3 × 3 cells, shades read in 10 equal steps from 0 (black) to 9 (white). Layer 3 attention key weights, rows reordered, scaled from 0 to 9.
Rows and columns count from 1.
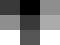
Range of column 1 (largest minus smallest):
7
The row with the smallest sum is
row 1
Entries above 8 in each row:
0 0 2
